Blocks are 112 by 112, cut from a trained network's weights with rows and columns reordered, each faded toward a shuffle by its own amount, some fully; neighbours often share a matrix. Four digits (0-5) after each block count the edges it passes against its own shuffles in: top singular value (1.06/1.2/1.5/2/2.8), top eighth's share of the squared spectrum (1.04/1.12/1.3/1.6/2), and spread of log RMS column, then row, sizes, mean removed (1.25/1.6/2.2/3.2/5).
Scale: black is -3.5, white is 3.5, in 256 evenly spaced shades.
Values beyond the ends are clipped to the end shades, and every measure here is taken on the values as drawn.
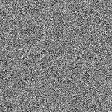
3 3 1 1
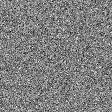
1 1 0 0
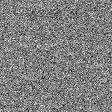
0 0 0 0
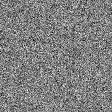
1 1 0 0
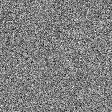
0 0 0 0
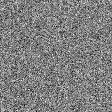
2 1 0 0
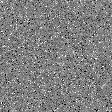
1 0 0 0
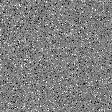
0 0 0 0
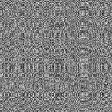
5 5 3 3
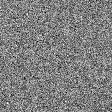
1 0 0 0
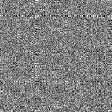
4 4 2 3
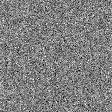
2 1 0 0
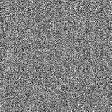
4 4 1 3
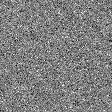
0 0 0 0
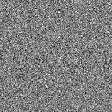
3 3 1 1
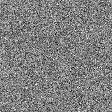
2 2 0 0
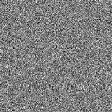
3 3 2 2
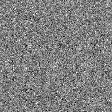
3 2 1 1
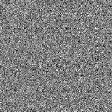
4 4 2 2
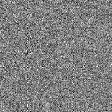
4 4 2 2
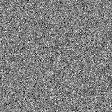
3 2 0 1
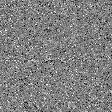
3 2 0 2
